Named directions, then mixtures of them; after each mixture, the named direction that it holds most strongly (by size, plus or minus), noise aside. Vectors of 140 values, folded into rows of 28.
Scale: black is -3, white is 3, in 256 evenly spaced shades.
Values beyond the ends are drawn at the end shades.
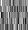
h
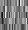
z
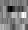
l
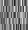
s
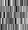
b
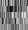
l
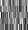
h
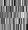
s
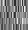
s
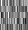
h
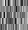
b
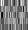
h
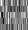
h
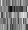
l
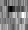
l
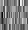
z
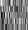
h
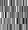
b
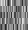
b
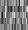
z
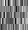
b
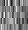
b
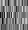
b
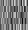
s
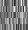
s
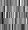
z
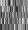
b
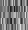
s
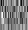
s
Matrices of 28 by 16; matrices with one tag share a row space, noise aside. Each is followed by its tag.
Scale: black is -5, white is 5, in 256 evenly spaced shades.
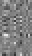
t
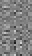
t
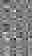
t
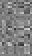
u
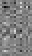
t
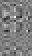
t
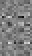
u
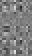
t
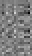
u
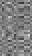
u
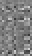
u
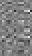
u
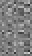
u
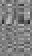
u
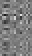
t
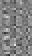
t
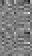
u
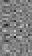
t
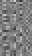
t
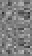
u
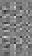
t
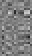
u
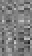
u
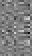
u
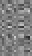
u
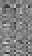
t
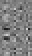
t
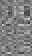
u
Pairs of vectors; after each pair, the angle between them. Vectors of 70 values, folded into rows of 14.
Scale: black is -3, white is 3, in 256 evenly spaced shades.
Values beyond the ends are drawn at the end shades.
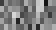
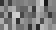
nearly parallel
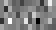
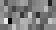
partly opposed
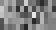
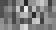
nearly opposite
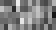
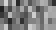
partly opposed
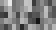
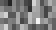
nearly opposite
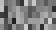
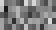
nearly parallel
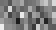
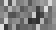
partly aligned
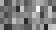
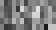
nearly parallel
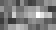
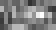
nearly parallel
